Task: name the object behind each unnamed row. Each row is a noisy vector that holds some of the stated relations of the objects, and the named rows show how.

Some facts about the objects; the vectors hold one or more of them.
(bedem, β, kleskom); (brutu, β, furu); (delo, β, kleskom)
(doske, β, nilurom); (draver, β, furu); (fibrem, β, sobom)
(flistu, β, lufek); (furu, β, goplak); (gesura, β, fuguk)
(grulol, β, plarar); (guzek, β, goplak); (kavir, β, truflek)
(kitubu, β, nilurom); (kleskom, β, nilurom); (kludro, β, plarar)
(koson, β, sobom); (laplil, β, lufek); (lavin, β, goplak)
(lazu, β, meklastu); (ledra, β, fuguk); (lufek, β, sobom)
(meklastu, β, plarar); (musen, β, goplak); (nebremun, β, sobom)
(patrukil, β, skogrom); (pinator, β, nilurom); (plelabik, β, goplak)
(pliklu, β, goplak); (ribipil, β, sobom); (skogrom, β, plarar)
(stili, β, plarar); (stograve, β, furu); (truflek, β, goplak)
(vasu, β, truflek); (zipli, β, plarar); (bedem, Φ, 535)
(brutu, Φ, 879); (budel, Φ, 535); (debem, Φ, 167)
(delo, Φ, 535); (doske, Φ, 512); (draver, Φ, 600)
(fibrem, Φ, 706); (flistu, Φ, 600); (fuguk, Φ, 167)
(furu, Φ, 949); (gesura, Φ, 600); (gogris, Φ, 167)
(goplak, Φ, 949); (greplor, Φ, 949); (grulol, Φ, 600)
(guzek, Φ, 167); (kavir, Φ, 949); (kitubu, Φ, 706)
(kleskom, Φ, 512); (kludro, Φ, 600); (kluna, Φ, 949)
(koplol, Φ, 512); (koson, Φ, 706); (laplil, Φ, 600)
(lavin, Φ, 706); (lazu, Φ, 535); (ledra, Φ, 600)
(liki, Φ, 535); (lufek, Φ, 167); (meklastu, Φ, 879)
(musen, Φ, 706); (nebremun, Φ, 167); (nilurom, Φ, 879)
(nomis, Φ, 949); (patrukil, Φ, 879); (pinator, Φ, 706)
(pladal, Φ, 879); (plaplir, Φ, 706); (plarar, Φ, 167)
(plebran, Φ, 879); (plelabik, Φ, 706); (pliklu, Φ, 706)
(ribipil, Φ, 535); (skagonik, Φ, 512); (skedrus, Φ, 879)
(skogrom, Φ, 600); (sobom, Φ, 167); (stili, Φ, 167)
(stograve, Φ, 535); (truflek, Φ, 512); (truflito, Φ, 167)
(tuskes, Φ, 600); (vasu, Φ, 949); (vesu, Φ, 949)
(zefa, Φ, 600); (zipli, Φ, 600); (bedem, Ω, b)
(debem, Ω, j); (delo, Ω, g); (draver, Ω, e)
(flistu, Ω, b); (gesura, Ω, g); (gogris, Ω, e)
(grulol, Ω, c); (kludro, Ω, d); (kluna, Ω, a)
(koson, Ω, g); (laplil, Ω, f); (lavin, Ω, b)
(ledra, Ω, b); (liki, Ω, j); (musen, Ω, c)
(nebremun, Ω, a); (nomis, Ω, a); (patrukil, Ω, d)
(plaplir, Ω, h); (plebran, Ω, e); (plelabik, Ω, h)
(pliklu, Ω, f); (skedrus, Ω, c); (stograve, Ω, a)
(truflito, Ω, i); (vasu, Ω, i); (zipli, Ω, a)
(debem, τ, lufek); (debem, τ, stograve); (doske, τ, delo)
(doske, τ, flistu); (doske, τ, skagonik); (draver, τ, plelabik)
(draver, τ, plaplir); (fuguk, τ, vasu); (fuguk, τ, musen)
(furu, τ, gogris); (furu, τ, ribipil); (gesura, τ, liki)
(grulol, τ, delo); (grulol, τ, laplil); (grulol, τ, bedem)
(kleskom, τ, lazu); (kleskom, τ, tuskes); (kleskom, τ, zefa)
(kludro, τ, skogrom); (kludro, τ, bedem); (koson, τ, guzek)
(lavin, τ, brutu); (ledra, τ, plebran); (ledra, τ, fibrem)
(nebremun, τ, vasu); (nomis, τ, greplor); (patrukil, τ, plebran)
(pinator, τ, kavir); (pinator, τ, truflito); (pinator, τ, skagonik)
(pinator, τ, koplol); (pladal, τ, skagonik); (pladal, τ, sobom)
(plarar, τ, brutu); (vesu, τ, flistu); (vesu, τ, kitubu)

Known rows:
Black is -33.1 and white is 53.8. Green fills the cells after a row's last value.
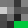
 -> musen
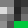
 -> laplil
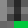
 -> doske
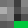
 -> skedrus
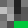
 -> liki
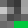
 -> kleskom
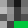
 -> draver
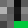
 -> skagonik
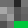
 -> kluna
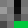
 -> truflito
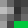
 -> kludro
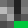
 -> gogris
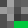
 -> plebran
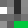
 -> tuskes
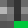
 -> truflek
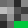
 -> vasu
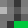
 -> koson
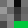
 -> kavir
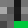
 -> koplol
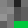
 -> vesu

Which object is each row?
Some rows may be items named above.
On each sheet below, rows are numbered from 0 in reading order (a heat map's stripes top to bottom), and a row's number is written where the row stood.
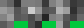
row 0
nomis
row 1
musen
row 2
grulol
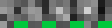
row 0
ledra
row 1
plarar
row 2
brutu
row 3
flistu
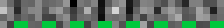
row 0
gesura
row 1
patrukil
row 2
kavir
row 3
skagonik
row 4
flistu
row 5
ledra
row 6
furu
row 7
debem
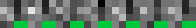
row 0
gogris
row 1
lazu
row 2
fibrem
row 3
kavir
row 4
ribipil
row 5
pliklu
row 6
budel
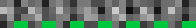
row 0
vasu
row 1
greplor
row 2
lavin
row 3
debem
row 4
stograve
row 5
lufek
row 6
kitubu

